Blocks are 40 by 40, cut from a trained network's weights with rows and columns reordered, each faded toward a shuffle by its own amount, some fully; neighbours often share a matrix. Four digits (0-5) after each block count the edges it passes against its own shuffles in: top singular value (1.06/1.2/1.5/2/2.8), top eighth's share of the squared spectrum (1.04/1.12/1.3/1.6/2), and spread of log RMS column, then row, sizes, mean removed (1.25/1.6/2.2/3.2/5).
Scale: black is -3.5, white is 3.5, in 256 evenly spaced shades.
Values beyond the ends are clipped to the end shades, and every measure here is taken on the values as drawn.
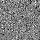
0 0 0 0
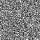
2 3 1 0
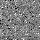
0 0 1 0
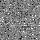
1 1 0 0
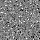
0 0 0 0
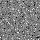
0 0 0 0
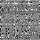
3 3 3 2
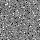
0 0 0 0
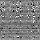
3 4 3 2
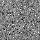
0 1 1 1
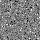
0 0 0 0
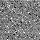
0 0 0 0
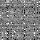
2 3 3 2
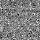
1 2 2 0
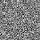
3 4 2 0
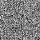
1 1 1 0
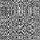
4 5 3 1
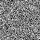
0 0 0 0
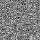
3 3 1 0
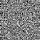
3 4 2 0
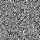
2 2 1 0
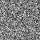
0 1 0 0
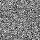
0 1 0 0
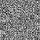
3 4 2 0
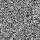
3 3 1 0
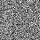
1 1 0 0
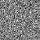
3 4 2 0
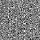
2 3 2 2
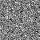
1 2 0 0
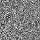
2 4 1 1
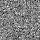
1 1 0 0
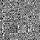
3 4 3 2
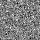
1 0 0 0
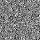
2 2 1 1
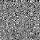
3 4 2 2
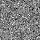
1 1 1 0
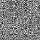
3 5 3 2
